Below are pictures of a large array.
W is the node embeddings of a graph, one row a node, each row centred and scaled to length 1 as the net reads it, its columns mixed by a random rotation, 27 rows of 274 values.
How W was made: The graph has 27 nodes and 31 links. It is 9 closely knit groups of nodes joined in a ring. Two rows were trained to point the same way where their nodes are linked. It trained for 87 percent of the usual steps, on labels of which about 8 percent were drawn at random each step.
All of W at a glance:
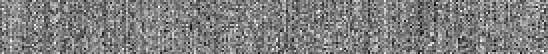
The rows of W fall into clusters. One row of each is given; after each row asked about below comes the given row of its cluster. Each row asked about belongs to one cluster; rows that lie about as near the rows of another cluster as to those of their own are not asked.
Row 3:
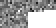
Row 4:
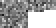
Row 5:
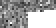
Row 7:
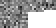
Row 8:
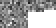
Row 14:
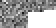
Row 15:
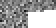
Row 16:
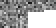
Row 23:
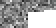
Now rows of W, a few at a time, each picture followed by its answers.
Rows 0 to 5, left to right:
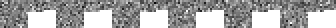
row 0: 7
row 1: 15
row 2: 8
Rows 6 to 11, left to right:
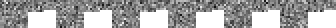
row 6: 14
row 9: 3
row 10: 8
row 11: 4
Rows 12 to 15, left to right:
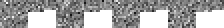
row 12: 14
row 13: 4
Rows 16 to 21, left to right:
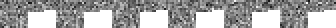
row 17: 16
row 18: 5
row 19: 23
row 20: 23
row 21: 16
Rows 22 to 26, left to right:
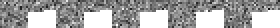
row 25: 15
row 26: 7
